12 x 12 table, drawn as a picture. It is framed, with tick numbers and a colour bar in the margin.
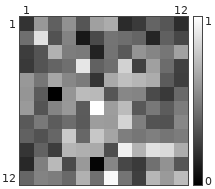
Values change most from cell to cell in the bottom middle. The halves do not mirror each other. The ninth with the highest average is the centre.
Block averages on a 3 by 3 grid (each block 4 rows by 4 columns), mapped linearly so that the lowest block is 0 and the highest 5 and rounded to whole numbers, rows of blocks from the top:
1 1 0 / 2 5 1 / 1 4 4
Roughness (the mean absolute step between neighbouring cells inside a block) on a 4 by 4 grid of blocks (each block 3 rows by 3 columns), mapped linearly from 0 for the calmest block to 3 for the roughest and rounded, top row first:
3 2 1 1 | 2 2 2 1 | 1 2 1 0 | 1 2 3 2
